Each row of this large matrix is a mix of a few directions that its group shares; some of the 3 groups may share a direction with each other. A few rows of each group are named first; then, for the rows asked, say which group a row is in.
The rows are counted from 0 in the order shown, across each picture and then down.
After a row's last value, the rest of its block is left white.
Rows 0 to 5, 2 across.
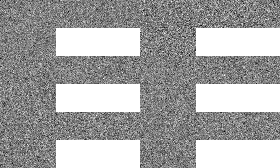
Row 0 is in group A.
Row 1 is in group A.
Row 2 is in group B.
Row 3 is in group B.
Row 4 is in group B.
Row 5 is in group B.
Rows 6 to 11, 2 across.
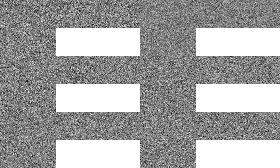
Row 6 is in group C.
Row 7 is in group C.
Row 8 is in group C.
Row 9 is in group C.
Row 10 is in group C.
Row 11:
A
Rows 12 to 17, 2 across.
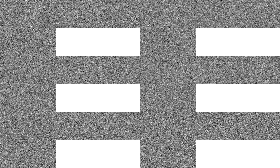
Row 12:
B
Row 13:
B
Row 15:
C
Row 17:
B
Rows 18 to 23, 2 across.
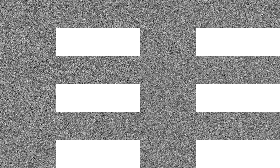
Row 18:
B
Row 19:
C
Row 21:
B
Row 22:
A
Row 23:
B
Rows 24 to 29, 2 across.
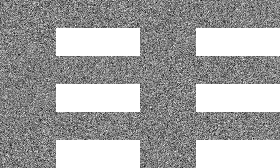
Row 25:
A
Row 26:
A
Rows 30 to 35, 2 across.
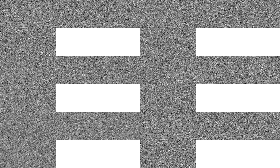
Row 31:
B
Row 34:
B
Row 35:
A
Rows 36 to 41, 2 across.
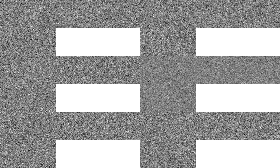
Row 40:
A
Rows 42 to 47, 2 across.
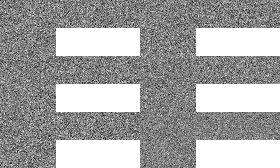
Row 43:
C
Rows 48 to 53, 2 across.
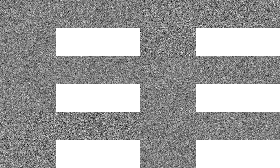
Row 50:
B
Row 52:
B
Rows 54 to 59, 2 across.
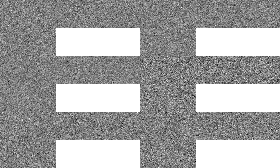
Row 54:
B
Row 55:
C
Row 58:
C
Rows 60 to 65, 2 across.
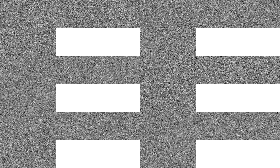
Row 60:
C
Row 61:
A
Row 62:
A
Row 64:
B
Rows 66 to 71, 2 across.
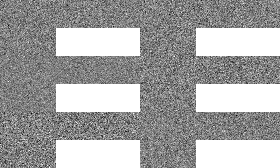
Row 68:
B
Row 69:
B
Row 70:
A
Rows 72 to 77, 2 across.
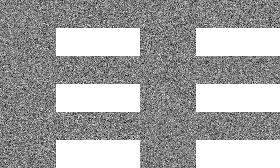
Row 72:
B
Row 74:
A
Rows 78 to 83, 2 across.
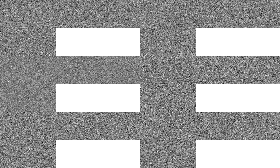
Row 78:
A
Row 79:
C
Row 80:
B
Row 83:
A
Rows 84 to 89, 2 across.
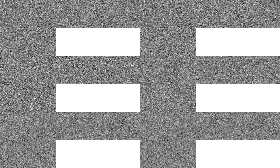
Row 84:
A
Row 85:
A
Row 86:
C
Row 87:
B
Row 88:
C
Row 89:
C
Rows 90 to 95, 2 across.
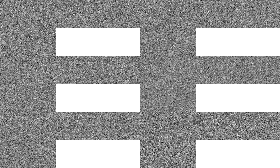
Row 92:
C
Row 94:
C
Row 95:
C
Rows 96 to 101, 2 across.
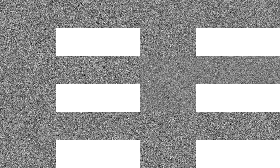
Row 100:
B
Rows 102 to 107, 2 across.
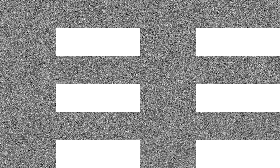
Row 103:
C
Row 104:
B
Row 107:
A
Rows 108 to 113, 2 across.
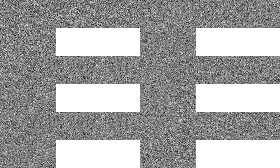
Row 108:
C
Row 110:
A
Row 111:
C
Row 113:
B
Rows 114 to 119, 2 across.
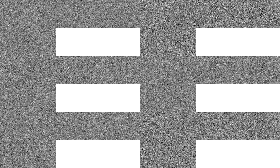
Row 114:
B
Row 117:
C
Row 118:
B
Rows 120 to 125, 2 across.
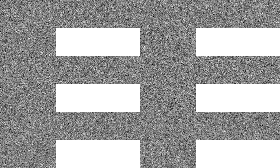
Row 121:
B
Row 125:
B
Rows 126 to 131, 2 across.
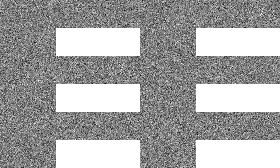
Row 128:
C
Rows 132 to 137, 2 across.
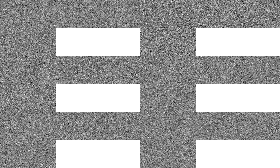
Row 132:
C
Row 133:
A
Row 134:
B
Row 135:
A
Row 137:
B
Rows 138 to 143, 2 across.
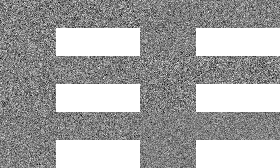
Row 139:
A
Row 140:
B
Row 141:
C
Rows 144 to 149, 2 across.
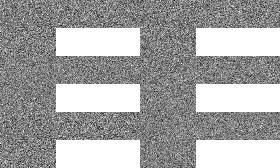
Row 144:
A
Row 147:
C
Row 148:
A
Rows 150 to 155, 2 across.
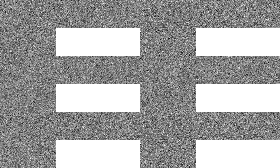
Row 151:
A
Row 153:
B
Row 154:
C
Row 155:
A
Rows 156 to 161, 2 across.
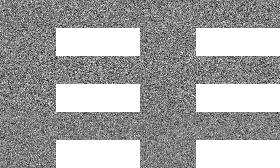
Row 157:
A
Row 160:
C
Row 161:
C
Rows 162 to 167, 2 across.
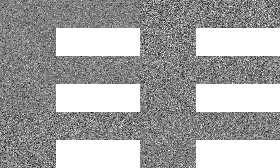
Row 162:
B
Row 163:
C
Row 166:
C
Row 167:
A
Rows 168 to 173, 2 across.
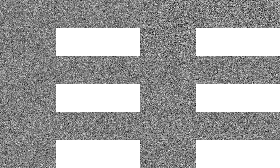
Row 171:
B
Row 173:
A
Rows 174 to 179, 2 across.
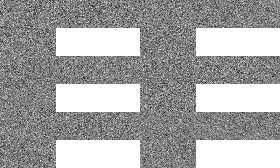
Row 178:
B
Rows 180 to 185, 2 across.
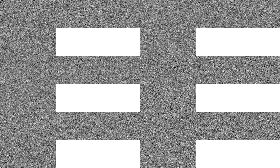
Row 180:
B
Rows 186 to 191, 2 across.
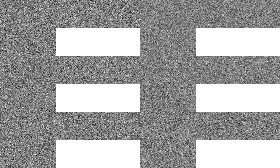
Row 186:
C
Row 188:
A
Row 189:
B
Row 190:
C
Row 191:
B
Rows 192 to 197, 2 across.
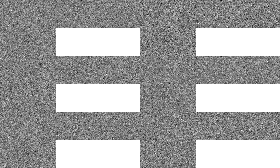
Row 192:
B
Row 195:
B
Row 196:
B
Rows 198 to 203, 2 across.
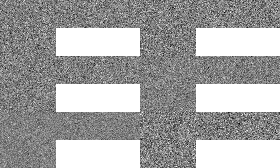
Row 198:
B
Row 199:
C
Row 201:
A
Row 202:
B
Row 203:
B
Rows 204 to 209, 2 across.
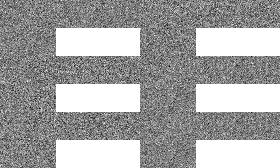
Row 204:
A
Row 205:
C
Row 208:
B
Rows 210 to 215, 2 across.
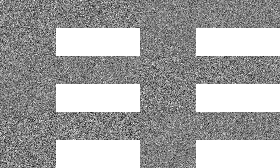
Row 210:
B
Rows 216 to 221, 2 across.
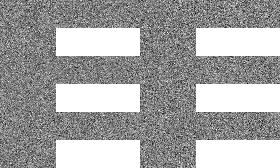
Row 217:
B
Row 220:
A
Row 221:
C
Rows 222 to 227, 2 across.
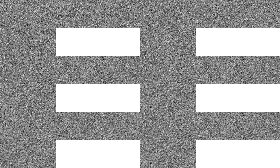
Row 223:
B
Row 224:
A
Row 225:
A
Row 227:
A
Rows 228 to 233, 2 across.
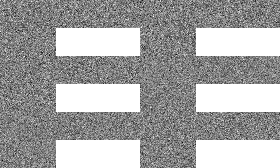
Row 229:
B
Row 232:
C
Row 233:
B
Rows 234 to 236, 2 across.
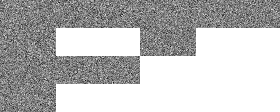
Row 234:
C
